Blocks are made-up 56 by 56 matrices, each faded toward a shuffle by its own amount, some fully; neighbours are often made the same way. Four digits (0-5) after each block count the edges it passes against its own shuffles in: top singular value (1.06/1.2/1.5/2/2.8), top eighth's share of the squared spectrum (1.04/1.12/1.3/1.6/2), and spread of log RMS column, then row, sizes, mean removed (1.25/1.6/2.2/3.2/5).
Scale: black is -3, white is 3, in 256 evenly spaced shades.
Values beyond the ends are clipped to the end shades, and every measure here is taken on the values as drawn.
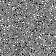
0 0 0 0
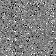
1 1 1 0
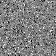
0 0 0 1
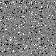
3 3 1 2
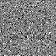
3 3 1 1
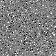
0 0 0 0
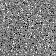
1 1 0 0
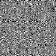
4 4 2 2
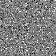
2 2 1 0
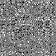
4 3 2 2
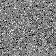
2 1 0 0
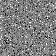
0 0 0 0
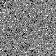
3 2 0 1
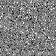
2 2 0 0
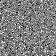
1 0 0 0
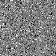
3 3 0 1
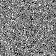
0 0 0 0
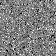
0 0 0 0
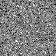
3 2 0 1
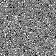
1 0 0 0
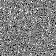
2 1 0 0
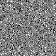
3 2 1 0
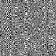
4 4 3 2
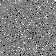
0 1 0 0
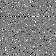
3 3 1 1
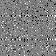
4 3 2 2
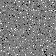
0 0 0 0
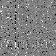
3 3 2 1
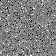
1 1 0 0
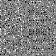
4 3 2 1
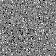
2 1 1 0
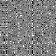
4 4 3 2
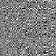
4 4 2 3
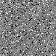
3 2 0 0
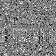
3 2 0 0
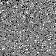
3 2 0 1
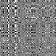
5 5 3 3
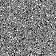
0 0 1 0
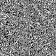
0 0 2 0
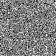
0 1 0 0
